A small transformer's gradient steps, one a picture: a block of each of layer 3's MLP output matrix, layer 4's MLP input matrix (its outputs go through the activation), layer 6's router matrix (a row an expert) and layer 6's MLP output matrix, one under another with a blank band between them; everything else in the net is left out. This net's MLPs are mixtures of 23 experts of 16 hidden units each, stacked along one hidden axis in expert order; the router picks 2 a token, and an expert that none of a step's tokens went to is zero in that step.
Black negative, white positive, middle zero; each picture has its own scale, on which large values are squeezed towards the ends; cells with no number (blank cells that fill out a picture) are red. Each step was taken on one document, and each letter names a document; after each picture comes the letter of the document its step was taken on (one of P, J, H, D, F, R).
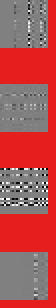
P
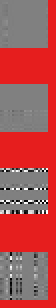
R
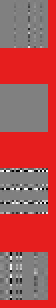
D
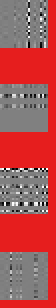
P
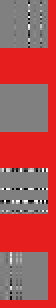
R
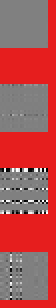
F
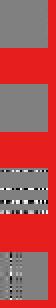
R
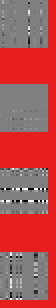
F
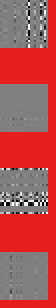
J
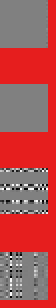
R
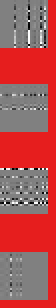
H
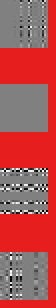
R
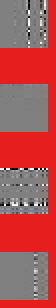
P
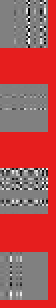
H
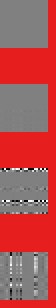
D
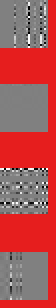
H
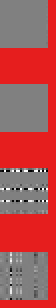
F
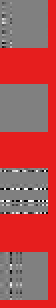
D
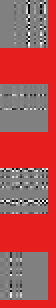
H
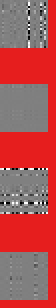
J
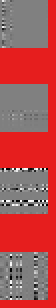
F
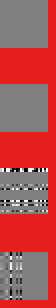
D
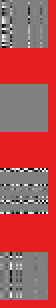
D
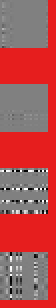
R
